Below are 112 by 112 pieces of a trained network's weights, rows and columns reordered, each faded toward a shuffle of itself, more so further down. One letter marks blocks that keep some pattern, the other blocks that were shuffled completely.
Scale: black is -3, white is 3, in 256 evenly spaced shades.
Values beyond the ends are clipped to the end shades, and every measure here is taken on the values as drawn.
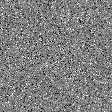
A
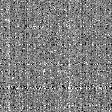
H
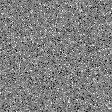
A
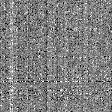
H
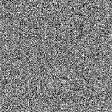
H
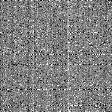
H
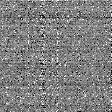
H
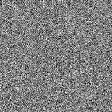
H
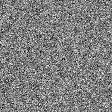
A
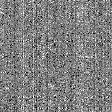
H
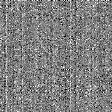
H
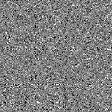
H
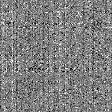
H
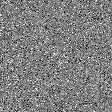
A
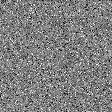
A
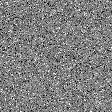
A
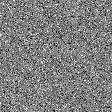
A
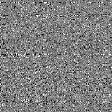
H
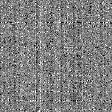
H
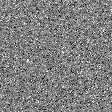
A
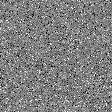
A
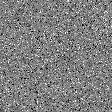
A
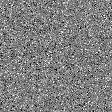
A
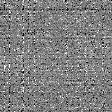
H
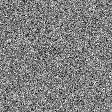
A
